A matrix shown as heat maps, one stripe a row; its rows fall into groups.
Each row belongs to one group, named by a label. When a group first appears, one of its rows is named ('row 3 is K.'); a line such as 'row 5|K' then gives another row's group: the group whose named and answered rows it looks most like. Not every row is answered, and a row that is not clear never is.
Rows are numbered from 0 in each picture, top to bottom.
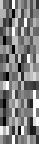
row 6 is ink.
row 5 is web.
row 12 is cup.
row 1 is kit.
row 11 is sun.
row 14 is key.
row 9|key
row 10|cup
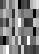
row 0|sun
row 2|sun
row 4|ink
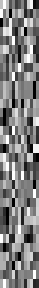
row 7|sun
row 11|kit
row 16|sun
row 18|key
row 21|cup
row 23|ink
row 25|sun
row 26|web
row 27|ink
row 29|kit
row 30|cup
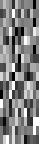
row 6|key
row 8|web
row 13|sun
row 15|key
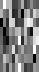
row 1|kit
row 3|sun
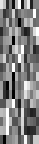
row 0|kit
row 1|cup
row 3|sun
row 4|web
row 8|web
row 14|key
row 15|sun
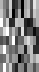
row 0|kit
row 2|web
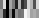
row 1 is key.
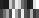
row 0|sun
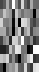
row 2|key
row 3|kit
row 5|sun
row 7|sun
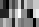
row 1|sun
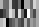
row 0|kit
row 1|ink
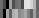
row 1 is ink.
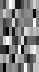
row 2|cup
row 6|web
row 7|sun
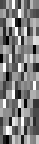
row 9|cup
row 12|key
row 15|ink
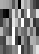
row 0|key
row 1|ink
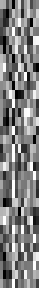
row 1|ink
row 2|sun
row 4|sun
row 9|web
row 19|cup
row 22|ink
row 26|cup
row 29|cup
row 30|ink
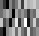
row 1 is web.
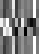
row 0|cup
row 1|cup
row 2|key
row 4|cup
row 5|cup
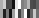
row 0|kit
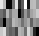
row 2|ink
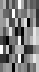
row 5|web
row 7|web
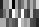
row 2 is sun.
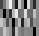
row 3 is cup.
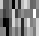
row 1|cup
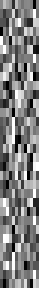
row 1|cup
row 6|cup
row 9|ink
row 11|sun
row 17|sun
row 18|sun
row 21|cup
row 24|cup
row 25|web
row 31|sun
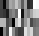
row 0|sun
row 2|kit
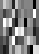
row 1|cup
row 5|sun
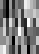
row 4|web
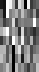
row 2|cup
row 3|key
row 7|web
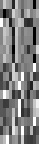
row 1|ink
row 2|web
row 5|web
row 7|cup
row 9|sun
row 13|cup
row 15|key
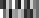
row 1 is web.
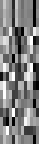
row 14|key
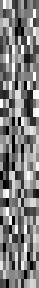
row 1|cup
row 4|ink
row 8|cup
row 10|sun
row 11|web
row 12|sun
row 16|kit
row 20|ink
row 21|key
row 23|key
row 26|kit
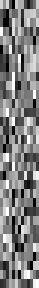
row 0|web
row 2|ink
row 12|key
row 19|sun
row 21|kit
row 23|key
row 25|key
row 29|sun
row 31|sun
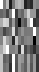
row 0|web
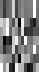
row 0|cup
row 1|cup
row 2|key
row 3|key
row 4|ink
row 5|cup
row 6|key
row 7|web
